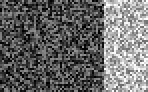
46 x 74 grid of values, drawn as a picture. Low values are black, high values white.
Seam: vertical, 70% of the way across, the right part higher. Stripes: none. Average level on the scale: 40%.
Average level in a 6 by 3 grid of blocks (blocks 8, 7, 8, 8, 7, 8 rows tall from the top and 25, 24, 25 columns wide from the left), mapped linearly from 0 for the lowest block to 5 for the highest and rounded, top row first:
0 0 5
0 0 5
0 0 5
0 0 5
0 0 5
0 0 5
